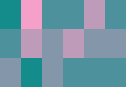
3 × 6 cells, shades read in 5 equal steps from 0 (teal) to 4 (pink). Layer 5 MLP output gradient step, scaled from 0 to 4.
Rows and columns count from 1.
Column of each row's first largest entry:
2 2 1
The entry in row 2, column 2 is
3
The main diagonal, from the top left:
0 3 2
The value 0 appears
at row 1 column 1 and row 3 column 2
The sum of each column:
3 7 5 5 6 4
